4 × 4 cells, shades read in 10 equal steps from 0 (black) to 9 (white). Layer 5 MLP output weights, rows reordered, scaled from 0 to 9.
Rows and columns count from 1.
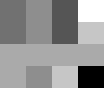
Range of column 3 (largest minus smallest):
4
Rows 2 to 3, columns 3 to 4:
3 7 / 6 6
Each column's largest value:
6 6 7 9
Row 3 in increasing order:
6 6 6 6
